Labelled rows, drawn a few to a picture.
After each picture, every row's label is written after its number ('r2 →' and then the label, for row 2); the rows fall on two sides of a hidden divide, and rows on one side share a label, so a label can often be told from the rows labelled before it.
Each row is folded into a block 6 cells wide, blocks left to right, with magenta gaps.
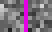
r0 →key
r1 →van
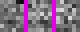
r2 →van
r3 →van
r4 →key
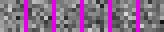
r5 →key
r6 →van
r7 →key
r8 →van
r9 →van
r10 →van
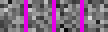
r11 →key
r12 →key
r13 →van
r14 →key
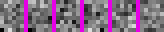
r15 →van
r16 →van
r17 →van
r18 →van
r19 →key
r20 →key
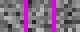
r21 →key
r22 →van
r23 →van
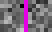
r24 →key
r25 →van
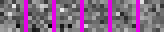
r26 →van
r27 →van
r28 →key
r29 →van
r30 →van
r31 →key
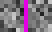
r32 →key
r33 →key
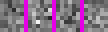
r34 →key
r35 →key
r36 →van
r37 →key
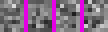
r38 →van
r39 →van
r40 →van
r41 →van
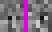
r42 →key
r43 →van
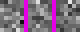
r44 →key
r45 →van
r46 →key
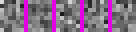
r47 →key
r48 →van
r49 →key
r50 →key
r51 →key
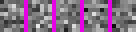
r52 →van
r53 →van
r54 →key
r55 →van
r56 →key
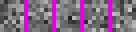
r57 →van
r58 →van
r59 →van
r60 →van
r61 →key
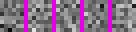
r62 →key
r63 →van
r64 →key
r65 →van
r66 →key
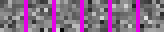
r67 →key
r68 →key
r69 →key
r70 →van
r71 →key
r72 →key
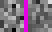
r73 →key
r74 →key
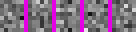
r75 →key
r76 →van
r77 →key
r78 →key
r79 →van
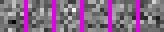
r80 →van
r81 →van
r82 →key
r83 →van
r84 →key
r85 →van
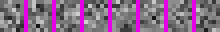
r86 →van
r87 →key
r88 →van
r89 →key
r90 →van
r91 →van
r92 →key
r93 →key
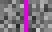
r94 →van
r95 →van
